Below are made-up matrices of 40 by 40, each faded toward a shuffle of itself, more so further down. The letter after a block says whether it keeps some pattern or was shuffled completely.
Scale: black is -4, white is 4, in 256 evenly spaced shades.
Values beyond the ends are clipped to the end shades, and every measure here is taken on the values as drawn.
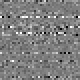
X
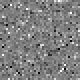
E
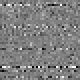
X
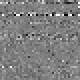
X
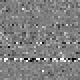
X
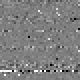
X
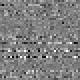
X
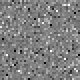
E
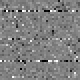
X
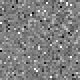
E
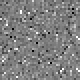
E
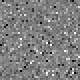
E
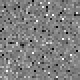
E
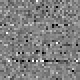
X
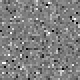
E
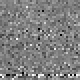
X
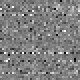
X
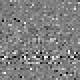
X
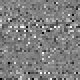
X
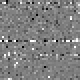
X
